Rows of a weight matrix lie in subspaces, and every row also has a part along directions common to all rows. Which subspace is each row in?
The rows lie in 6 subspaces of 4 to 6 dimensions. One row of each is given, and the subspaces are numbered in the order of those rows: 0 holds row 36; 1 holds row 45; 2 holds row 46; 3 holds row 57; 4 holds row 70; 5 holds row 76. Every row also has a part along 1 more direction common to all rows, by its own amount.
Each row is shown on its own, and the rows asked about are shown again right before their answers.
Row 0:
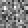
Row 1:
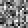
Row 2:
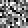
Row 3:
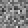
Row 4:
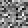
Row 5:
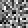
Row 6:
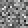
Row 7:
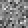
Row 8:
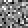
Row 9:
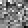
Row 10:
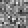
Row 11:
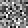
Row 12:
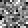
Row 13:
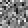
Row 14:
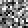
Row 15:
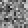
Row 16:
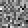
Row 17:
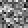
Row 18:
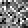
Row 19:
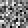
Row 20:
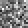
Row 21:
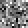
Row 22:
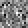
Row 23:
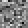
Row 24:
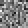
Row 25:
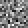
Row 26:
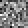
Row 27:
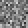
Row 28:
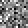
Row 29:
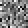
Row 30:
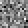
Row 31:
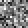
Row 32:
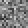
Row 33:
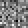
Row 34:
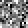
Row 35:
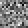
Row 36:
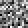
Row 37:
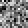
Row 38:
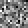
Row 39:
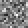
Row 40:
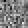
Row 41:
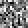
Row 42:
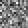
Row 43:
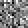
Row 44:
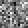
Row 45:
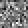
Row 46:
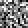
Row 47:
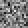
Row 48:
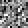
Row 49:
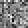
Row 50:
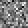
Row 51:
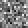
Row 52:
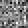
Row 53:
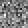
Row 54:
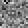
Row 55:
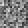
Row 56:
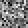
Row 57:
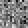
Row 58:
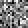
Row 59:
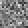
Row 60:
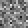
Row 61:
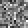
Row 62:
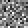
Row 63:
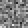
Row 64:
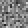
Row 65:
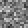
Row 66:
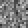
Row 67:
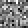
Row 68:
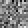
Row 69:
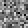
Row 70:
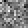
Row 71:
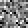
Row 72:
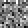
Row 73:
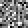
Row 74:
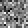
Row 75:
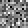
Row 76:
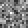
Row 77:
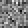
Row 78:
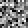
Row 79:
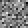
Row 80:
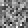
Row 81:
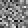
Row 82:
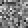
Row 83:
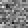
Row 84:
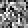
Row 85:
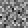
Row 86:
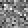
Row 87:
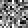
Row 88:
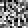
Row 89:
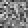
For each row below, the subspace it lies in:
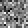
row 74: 4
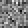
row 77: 3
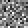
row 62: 2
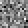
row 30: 0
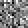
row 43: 3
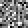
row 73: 0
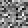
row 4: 1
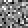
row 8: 2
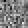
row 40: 4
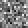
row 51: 4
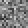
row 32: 2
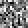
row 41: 1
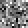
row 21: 3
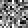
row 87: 3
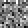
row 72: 3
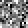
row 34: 5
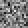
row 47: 4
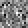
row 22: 5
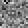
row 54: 2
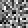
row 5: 5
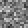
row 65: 4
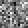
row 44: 5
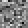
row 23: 4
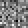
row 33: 2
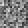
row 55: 4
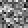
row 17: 4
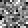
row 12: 1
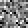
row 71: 1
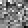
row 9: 0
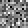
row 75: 5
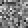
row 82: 5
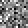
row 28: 2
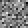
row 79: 1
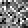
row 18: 0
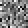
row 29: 0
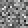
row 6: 1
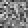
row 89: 1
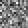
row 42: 5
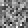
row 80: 4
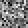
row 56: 2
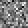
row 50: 1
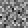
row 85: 2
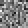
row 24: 0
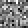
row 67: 3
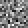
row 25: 5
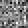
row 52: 3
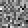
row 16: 0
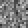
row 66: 5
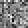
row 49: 3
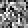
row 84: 1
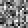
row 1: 2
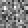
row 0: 5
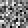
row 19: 2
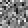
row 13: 1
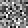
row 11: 2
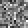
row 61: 0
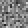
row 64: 1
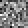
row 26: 1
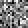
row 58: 3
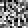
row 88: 2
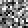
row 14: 0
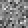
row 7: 3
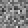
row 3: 2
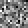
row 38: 0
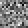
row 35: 0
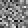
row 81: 2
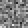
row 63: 4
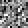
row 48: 1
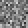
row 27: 5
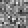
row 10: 3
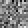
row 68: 3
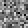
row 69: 4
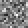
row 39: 1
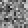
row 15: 4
